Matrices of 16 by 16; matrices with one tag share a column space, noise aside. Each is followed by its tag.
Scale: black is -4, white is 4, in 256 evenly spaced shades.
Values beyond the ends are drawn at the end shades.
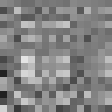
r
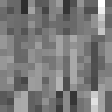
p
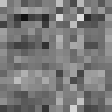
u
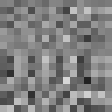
r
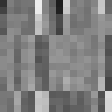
p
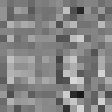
r
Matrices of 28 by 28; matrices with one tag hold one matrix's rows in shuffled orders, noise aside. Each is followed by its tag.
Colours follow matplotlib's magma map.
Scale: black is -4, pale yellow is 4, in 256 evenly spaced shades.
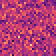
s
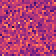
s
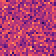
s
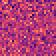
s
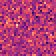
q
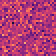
s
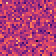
q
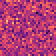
q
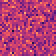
s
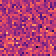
q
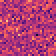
q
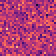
q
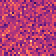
s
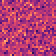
s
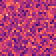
q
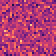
s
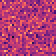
s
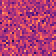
s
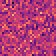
s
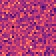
s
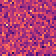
s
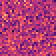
s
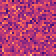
s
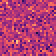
q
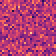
s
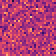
s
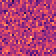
s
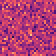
s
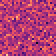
q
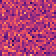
s
